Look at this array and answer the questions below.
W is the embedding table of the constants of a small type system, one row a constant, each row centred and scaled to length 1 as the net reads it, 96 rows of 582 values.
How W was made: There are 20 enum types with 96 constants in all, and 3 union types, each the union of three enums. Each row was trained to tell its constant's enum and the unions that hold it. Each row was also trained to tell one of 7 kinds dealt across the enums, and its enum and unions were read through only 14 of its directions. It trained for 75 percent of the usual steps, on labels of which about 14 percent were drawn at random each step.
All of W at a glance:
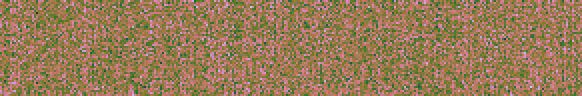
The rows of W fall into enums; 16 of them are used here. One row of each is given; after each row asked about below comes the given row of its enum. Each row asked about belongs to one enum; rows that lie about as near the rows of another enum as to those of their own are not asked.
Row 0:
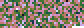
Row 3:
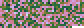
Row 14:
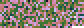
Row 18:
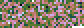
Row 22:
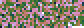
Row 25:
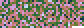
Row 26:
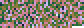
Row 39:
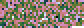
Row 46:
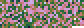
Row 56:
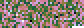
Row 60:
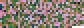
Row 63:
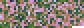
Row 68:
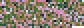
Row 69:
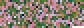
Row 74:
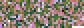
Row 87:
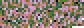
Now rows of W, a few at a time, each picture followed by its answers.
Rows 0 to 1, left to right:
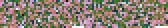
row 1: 0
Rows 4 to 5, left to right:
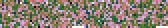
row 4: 56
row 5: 74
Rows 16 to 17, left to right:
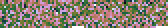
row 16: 60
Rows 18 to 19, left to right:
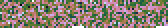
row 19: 87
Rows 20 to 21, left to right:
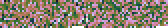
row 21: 3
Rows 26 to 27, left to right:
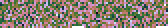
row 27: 26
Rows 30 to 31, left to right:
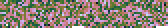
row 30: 18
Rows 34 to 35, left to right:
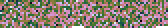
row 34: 18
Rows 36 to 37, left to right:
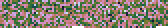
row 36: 3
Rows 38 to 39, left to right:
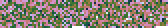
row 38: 26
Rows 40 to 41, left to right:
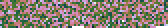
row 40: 60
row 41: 0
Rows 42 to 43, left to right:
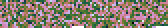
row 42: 69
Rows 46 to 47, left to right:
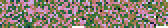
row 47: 68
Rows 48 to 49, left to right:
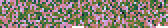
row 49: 56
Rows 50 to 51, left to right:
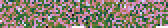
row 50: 0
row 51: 60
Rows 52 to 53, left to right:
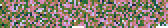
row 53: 56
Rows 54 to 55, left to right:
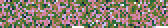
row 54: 46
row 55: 18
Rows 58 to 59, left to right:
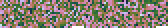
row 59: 87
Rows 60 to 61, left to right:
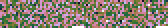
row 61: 56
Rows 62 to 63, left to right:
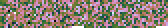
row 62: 39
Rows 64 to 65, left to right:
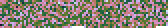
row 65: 69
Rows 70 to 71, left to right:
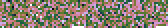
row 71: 69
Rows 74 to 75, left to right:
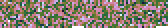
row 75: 87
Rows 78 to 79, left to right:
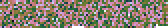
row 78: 14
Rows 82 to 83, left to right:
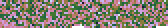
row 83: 26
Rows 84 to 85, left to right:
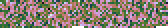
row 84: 63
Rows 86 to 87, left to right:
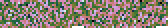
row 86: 26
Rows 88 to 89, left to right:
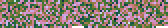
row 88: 46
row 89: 3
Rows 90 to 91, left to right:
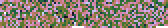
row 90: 22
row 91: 0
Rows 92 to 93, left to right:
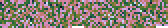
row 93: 3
